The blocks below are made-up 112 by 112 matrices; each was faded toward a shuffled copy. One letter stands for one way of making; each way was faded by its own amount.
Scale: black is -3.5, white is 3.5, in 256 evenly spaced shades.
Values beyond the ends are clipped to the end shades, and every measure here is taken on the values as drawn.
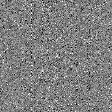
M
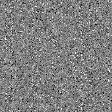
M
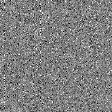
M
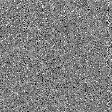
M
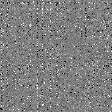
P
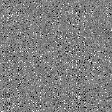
P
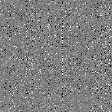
P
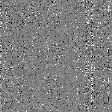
P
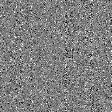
M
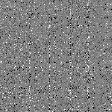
P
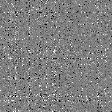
P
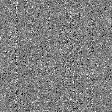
M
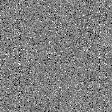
M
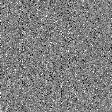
M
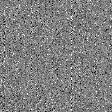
M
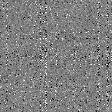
P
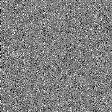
M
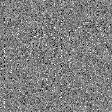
M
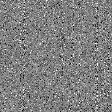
M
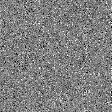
M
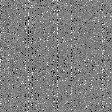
P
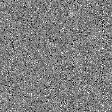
M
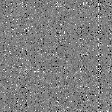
P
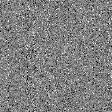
M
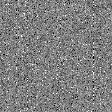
M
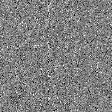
M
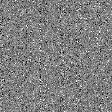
M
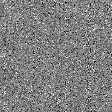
M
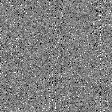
M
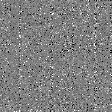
P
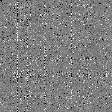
P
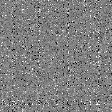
P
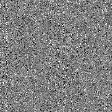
M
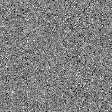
M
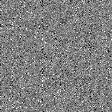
M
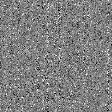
M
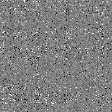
P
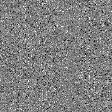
M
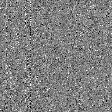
M
